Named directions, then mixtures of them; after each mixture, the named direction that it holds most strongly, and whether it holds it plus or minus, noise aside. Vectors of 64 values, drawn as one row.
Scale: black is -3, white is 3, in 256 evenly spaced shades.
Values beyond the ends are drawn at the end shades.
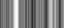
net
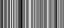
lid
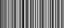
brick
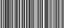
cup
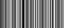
brick, plus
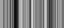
net, minus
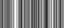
net, plus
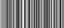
brick, minus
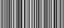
brick, minus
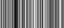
net, minus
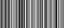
lid, plus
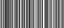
cup, plus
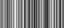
brick, minus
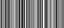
cup, plus
